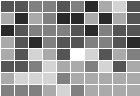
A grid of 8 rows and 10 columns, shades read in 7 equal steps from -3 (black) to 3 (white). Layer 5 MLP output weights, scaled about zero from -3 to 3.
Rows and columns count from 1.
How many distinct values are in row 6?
4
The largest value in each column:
1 2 2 2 2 3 2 2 2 1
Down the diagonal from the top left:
-1 -2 0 0 -1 1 1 1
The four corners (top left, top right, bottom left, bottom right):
-1 -1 0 1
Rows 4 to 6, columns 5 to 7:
-1 -1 0 / -1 3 2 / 1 1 0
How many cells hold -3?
0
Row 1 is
-1 -1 0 0 -1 0 -2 1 2 -1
